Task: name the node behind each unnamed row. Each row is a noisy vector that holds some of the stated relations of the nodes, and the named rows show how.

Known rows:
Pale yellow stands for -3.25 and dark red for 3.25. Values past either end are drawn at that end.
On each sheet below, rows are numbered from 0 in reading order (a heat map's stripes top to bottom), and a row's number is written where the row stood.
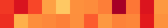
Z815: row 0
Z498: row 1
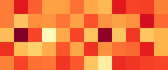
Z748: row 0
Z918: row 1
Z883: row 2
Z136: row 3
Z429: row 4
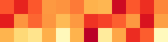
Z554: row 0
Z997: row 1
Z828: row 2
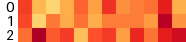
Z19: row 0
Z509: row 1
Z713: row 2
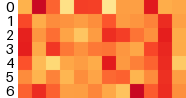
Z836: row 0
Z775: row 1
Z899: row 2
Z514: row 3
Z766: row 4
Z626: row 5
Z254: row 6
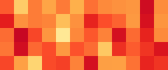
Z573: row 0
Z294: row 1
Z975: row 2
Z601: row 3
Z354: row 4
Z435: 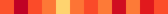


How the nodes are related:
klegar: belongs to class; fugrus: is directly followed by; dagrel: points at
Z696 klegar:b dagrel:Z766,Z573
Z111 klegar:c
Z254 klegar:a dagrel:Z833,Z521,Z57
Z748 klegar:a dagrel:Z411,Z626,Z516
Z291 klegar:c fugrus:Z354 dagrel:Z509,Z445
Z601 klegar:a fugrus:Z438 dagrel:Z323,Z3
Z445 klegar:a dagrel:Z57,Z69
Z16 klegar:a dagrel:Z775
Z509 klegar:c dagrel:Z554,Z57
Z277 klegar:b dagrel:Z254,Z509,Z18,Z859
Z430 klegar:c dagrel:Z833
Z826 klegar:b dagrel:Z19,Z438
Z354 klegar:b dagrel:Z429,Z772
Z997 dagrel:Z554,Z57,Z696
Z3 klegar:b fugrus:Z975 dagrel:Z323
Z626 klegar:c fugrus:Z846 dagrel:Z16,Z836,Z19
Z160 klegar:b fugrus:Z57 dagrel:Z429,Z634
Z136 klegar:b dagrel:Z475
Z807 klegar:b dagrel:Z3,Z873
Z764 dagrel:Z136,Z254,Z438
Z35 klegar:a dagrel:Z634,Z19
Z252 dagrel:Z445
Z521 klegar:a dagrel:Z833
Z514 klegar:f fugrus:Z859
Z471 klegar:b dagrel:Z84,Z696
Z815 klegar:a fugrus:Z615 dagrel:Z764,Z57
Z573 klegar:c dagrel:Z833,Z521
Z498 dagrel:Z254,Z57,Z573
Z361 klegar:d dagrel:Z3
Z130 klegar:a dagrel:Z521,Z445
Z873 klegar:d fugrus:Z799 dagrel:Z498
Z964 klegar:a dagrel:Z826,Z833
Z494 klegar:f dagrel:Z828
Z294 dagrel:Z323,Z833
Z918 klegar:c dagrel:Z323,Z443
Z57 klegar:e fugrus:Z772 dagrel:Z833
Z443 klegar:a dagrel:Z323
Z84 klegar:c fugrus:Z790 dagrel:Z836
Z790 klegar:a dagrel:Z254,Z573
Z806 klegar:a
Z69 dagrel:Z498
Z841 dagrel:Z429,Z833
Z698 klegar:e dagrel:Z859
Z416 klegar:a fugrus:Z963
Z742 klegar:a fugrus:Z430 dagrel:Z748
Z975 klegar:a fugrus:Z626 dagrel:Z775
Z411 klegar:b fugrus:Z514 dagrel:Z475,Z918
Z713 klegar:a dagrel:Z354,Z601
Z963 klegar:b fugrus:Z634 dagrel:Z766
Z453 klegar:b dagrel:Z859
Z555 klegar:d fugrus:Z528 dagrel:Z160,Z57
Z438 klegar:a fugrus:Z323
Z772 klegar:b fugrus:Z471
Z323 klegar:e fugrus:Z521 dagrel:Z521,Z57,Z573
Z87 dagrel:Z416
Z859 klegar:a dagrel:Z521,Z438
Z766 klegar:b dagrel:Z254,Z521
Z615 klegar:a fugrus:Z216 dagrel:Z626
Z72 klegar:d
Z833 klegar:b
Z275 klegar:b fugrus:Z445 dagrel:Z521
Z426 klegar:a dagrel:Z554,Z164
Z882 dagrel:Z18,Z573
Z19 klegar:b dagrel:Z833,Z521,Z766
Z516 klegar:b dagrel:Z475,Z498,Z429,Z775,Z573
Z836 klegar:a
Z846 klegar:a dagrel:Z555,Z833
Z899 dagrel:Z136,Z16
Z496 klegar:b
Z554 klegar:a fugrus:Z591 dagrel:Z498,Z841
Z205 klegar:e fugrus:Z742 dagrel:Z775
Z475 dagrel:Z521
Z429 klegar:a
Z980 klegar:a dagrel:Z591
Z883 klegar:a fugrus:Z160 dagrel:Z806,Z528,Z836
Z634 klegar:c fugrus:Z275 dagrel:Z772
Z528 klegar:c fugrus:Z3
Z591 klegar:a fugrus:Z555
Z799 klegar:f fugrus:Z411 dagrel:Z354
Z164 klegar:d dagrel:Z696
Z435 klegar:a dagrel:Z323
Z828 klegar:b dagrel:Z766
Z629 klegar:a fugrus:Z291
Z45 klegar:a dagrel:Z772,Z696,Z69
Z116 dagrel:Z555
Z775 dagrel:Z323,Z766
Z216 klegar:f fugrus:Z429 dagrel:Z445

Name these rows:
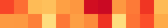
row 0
Z471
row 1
Z84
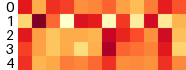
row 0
Z873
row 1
Z806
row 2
Z275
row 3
Z963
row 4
Z323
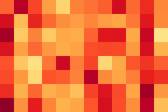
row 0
Z742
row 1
Z555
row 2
Z698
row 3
Z882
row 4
Z772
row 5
Z3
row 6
Z291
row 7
Z216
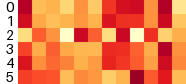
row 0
Z453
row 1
Z277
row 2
Z528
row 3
Z430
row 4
Z116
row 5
Z859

